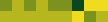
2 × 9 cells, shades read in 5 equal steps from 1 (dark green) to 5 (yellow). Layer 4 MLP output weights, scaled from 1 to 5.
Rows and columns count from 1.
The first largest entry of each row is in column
8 7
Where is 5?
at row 1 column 8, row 1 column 9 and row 2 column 7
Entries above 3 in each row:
4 8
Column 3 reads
3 4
